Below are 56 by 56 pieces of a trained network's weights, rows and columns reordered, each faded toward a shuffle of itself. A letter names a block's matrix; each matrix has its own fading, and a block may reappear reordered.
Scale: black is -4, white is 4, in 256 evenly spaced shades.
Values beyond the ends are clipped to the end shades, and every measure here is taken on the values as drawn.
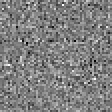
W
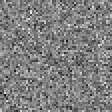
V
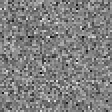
W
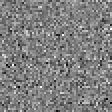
W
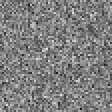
V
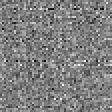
W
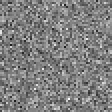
V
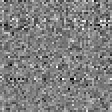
W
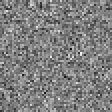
V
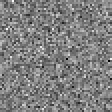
V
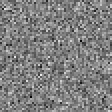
V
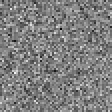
V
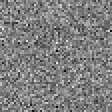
V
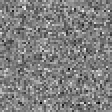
W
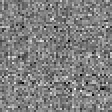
W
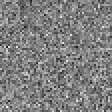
V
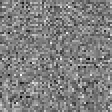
W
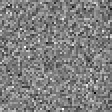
V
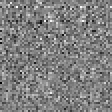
W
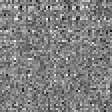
W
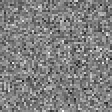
V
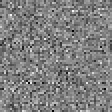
W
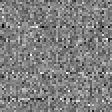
W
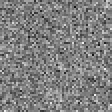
V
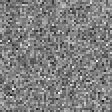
V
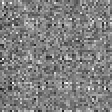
W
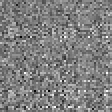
W
